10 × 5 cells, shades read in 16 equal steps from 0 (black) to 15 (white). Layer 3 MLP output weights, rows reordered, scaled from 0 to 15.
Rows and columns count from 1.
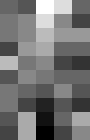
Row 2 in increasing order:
4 7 8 8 13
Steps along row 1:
down up down down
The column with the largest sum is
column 2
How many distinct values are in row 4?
4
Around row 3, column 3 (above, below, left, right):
13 10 8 9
